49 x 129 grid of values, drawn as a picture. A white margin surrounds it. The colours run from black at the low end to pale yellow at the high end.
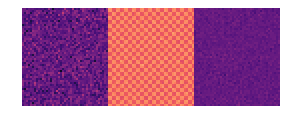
The table splits into one row of 3 panels. Panel 1,1: low, fine-grained. Panel 1,2: high, checkered. Panel 1,3: low, fine-grained, faint in contrast.
